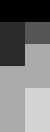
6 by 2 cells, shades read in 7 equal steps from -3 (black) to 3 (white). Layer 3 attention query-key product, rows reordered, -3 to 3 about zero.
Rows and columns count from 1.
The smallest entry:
-3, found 2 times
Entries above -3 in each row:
0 2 2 2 2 2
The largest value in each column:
1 2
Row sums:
-6 -3 -1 2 3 3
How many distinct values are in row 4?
1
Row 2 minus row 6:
-3 -3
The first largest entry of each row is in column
1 2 2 1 2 2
